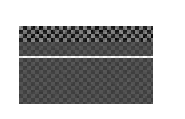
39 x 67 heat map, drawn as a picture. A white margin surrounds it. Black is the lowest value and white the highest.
Slope: none. Average level on the scale: 30%. Seam: horizontal, 20% of the way down, the bottom part calmer. Odd lines: row 16.
